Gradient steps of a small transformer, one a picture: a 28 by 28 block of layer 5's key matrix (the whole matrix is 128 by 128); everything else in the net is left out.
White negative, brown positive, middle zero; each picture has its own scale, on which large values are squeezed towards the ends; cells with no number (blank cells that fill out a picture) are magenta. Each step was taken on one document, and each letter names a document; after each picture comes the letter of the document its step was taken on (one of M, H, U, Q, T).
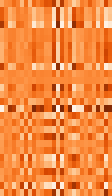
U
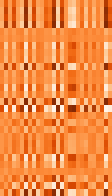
U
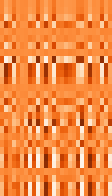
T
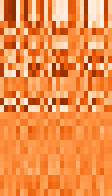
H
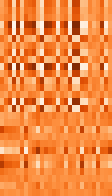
H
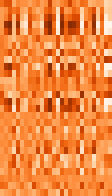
H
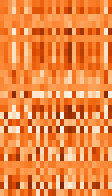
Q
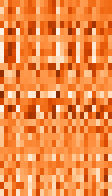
Q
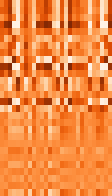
H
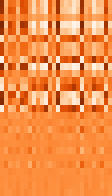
H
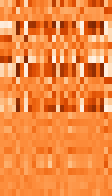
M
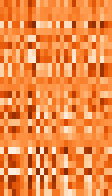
M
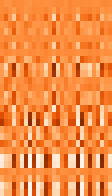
T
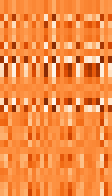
T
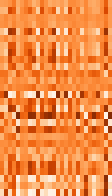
Q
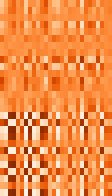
M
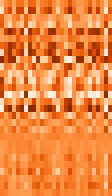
Q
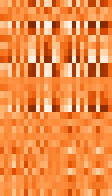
M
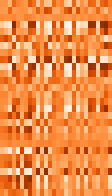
M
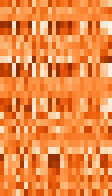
M
